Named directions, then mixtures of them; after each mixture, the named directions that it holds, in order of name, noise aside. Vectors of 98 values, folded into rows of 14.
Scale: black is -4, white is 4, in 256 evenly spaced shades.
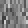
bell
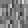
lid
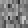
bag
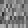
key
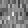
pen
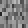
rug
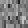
bag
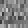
key, pen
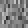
bell, pen, rug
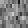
bag, pen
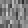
lid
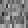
key, lid, pen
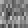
key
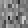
bag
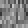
lid, pen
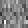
bell, pen, rug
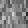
bell, pen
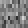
bag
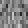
lid, pen, rug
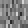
bag, lid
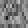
bag, key, pen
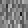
lid, pen, rug
